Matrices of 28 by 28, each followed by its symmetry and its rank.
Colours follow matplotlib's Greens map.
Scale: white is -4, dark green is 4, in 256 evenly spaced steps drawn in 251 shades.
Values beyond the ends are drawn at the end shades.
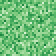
neither, full rank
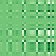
neither, rank one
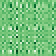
neither, rank two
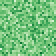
neither, full rank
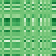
neither, rank one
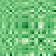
symmetric, rank two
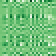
neither, rank two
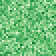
neither, full rank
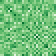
symmetric, rank three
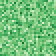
antisymmetric, full rank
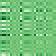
neither, rank one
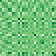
symmetric, rank three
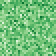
antisymmetric, full rank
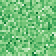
antisymmetric, full rank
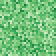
antisymmetric, full rank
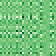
neither, rank two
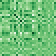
symmetric, rank three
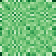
symmetric, rank three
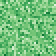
antisymmetric, full rank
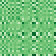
symmetric, rank two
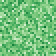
neither, full rank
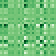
symmetric, rank two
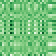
neither, rank two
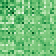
symmetric, rank three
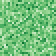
neither, full rank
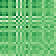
symmetric, rank two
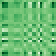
symmetric, rank two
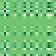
neither, rank one
